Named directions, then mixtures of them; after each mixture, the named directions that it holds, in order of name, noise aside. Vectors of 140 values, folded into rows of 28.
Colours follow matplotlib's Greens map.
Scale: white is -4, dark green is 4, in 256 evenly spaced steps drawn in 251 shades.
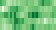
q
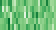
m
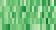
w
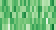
m, w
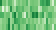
m, q, w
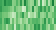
m, q, w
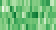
m, q, w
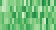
q, w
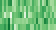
m, q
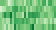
m, q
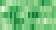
q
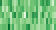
m, w
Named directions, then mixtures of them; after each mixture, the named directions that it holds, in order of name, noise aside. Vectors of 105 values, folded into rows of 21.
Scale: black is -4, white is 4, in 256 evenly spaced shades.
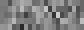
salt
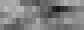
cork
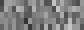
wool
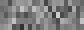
salt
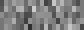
salt, wool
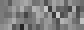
salt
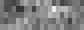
cork, wool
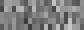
wool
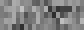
cork, salt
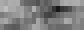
cork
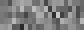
salt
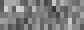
cork, wool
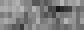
cork, salt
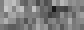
cork, wool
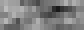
cork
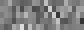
salt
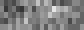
cork, wool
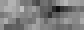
cork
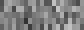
wool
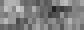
cork, wool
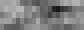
cork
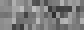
cork, salt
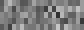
salt, wool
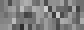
salt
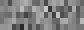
salt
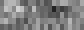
cork, wool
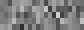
salt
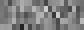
salt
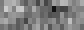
cork, wool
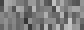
wool
